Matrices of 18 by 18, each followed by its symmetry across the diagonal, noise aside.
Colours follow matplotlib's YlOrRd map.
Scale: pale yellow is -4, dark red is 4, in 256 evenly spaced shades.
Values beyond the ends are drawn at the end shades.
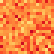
symmetric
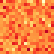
neither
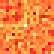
symmetric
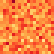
neither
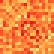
symmetric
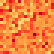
symmetric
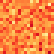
neither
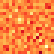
symmetric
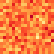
neither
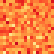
neither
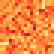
symmetric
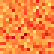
neither
